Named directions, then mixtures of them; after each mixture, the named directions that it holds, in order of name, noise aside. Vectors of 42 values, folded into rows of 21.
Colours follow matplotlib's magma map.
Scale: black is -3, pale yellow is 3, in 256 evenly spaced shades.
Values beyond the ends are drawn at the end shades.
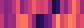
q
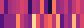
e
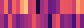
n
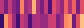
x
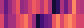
q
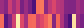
e, n, x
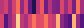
e, x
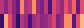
x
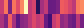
n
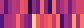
e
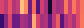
e, n, x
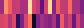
e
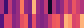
e, q, x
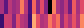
e, x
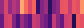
n, x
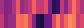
q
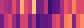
n, q, x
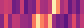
e, n, q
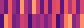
x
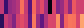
e, q, x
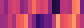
q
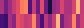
e, n, q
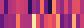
e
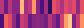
x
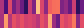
n
